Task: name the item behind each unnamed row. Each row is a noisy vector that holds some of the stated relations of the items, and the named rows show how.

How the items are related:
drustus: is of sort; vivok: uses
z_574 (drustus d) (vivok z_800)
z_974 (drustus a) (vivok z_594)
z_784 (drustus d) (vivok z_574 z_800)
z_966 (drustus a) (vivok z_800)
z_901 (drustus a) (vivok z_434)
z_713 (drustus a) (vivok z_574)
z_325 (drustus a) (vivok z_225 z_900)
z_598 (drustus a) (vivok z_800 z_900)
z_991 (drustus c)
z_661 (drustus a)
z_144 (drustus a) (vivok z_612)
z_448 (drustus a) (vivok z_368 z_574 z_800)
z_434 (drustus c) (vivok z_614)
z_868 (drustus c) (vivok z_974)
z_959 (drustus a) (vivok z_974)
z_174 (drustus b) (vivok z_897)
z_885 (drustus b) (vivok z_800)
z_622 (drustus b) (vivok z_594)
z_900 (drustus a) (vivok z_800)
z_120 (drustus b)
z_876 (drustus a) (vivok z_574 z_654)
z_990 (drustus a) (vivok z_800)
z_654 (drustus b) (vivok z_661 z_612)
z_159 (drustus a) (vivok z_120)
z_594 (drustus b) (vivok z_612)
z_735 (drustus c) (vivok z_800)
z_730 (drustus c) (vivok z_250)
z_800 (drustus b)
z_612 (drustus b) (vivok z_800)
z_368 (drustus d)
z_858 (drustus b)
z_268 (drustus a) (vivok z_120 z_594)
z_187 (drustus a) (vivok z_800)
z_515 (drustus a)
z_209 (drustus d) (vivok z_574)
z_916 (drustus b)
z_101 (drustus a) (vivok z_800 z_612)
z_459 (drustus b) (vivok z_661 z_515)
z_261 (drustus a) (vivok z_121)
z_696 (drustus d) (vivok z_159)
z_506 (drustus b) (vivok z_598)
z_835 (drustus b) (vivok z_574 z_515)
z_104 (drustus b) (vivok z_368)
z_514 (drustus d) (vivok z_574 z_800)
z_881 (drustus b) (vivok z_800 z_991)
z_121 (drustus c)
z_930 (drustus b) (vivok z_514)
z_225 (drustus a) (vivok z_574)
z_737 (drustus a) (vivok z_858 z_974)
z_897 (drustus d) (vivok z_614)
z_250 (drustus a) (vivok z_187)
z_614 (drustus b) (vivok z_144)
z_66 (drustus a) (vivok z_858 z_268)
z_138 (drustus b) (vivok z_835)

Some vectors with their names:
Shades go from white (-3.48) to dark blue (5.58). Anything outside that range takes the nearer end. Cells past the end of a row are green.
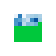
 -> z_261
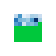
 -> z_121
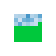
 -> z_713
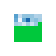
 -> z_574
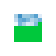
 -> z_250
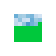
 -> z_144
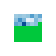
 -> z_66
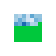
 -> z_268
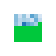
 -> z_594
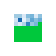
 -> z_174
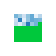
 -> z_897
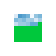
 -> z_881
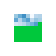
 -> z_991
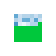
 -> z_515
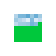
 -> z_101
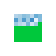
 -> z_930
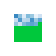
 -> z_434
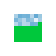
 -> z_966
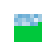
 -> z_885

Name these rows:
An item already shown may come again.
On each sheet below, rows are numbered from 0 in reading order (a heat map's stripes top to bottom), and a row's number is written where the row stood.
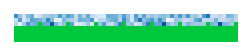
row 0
z_614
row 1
z_66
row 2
z_661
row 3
z_104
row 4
z_368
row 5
z_66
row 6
z_325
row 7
z_622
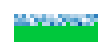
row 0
z_120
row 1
z_974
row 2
z_737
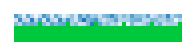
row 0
z_901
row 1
z_901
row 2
z_368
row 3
z_876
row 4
z_187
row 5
z_784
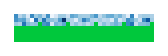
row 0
z_858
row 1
z_121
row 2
z_225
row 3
z_101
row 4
z_261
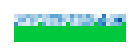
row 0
z_459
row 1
z_654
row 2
z_612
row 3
z_261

